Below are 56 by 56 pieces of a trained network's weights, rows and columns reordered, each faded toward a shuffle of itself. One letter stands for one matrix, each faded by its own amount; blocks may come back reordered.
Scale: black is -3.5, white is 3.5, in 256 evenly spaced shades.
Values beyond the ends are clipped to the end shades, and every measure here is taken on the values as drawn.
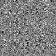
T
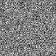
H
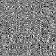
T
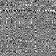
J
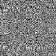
H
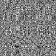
H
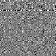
J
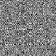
H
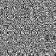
H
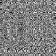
H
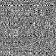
J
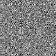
T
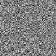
H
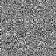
H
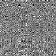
J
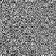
H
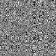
T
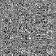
T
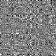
J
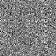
T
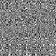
J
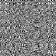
J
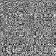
H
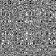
J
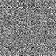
H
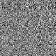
H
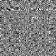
J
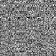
H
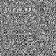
H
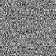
H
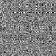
J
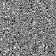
T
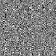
T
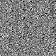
T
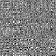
J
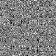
T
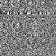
J
